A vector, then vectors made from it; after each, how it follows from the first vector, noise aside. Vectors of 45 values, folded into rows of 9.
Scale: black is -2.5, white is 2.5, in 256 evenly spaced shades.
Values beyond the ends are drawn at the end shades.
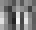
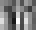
copied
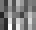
wrapped around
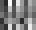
wrapped around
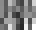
wrapped around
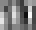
wrapped around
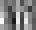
copied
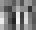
copied
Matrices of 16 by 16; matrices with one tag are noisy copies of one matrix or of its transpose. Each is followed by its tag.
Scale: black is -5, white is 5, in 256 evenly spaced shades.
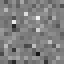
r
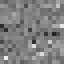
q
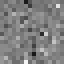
q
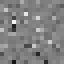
r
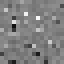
r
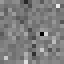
q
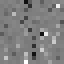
q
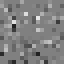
r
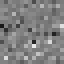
q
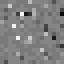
r
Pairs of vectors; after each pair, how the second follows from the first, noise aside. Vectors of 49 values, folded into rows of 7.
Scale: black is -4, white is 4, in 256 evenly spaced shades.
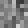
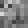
shuffled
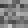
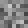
shuffled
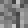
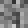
copied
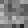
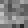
copied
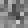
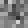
copied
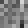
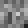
shuffled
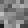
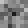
shuffled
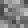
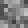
copied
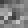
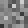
shuffled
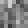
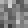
copied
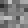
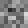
shuffled
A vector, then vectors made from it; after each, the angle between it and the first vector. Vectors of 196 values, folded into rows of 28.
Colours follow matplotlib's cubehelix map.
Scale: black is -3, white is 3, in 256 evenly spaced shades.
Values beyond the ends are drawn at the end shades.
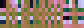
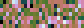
partly aligned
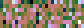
partly aligned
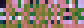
nearly parallel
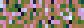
partly opposed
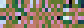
nearly opposite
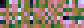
nearly parallel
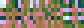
nearly opposite
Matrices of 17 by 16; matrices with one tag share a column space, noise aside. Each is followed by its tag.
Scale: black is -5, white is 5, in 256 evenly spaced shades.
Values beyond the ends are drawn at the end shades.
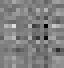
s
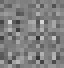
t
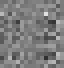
t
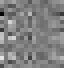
t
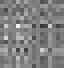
s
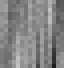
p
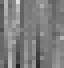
p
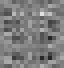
t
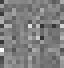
s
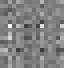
s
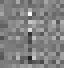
t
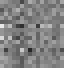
s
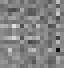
s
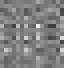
s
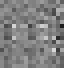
s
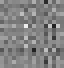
s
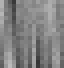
p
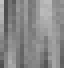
p
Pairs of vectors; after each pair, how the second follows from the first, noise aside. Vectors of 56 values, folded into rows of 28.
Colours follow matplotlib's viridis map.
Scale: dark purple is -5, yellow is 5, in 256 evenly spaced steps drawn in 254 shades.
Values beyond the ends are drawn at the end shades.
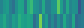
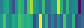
scaled up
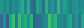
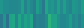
shrunk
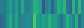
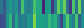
scaled up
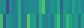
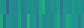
shrunk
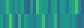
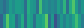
reversed
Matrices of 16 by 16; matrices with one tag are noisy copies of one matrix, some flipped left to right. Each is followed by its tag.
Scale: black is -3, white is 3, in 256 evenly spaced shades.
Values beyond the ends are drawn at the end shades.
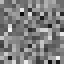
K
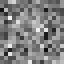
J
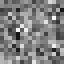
J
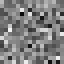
K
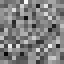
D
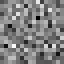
D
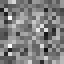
J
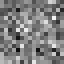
J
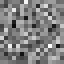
D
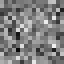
J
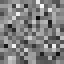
D
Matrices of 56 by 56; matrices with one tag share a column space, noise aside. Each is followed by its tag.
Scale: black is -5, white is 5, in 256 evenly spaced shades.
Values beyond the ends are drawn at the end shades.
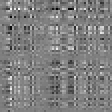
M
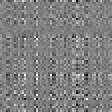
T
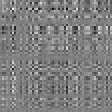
M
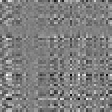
T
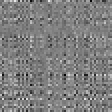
T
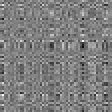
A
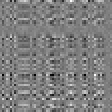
T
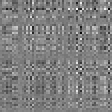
M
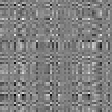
A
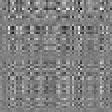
M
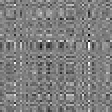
A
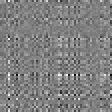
T
